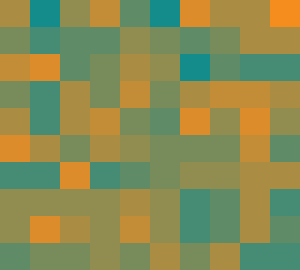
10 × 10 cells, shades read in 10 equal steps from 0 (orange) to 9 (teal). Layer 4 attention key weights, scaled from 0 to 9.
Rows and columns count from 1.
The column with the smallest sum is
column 9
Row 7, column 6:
5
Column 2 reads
9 7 1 7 7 3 7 4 1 5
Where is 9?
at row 1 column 2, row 1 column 6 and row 3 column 7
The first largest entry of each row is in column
2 2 7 2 2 10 1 7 7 9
